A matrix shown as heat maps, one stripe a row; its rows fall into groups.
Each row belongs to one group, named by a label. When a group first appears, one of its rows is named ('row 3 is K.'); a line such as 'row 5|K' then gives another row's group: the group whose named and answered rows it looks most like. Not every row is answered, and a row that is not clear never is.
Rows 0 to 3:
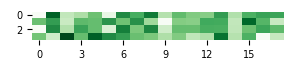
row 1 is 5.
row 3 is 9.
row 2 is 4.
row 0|4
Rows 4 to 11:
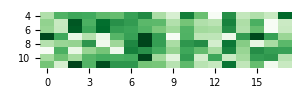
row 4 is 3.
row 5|9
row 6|9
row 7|5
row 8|3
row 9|4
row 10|5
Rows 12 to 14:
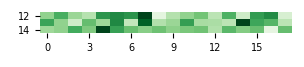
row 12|5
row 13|5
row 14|9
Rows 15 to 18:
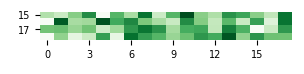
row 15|3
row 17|3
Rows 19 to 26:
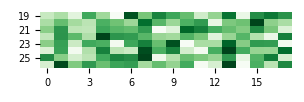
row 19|4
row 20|5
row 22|9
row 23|4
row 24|4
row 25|5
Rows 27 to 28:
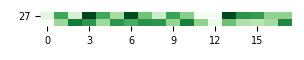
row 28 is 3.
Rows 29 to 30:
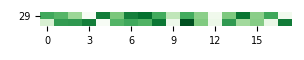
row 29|5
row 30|3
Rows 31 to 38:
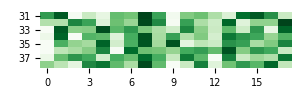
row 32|3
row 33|9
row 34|4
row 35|4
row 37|3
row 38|5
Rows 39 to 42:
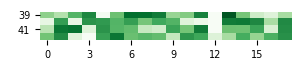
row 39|3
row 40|4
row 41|9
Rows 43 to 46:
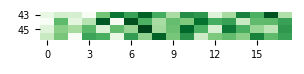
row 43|5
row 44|4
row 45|3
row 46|4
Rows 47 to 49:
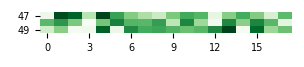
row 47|9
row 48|5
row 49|4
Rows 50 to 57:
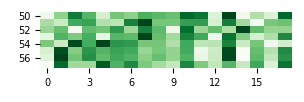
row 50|3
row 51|3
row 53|3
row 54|9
